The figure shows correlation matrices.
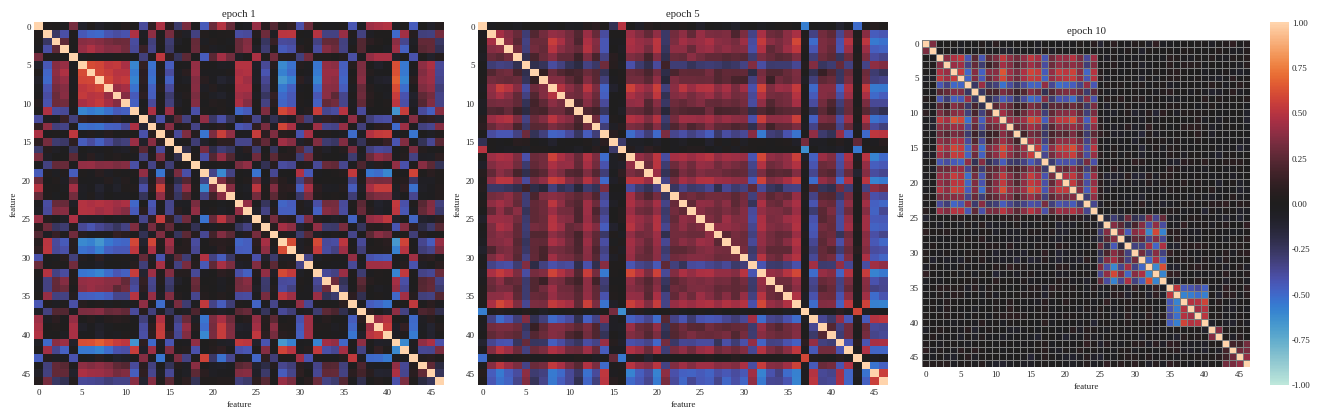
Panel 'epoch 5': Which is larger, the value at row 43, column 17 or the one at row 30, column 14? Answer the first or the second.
the first
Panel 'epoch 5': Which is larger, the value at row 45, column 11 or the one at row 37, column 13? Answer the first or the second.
the second
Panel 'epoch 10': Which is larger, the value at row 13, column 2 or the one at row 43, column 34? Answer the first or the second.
the first
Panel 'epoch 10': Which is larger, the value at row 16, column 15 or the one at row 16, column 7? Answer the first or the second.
the first
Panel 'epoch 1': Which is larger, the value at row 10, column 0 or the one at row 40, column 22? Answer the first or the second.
the second
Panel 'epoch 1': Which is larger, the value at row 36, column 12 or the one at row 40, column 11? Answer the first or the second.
the first
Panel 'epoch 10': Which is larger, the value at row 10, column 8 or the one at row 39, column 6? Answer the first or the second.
the second
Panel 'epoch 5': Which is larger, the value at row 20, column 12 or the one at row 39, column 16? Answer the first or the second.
the first
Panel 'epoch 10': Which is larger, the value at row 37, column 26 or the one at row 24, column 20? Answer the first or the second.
the second
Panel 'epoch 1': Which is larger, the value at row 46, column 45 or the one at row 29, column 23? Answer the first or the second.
the first
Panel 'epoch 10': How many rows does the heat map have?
47
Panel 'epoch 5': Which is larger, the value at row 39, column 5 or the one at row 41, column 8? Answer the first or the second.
the first
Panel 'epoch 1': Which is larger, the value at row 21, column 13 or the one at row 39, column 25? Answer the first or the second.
the second
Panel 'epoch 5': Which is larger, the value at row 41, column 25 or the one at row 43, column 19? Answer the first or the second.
the second
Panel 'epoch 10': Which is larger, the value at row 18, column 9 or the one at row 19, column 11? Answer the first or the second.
the second
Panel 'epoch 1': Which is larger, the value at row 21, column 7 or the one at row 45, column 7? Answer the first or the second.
the second
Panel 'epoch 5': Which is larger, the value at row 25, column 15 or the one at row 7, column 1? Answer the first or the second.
the second
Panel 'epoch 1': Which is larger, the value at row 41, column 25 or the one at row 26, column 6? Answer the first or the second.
the first
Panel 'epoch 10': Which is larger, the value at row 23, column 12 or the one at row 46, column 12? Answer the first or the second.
the second
